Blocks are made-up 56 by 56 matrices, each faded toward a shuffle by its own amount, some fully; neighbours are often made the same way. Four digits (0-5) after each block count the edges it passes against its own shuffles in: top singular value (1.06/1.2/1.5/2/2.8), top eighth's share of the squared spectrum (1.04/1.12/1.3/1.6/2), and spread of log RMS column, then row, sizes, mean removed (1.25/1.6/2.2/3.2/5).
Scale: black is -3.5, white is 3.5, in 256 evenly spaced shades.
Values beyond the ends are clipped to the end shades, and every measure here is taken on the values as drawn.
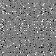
3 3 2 2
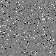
2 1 0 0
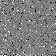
3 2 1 1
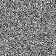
0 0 0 0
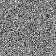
2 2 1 1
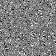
0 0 0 0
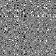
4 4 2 2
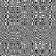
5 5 4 3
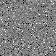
1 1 1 0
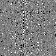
2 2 3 1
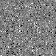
3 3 1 1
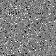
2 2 0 0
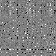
4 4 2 2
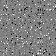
3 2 0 1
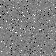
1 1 0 0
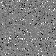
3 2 0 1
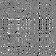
4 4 2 2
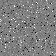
0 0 0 0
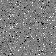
3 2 1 1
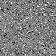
3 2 0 0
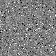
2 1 0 0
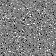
2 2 0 0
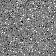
2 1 0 0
